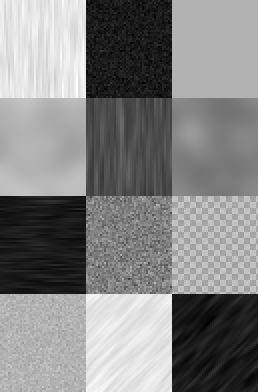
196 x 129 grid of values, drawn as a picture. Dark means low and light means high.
It is made of 4 by 3 panels. Panel 1,1: very high, streaked downward, faint in contrast. Panel 1,2: very low, fine-grained, faint in contrast. Panel 1,3: high, flat. Panel 2,1: high, smooth, faint in contrast. Panel 2,2: low, streaked downward, faint in contrast. Panel 2,3: middling, smooth, faint in contrast. Panel 3,1: very low, streaked across, faint in contrast. Panel 3,2: middling, fine-grained. Panel 3,3: high, checkered. Panel 4,1: high, fine-grained, faint in contrast. Panel 4,2: very high, slanting up to the right, faint in contrast. Panel 4,3: very low, slanting up to the right, faint in contrast.
